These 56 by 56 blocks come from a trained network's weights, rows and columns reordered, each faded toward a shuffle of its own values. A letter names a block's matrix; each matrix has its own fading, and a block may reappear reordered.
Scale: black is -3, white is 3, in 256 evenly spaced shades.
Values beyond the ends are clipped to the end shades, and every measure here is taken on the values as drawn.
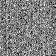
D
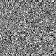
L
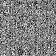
D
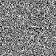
L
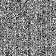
D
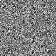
L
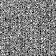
D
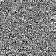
L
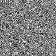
L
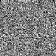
L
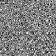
L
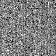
D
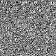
L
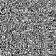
L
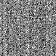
D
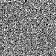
L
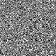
L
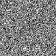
L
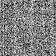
D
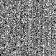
D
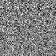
L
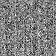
D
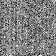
D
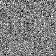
L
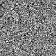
L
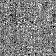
D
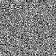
L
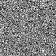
L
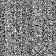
D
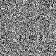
L
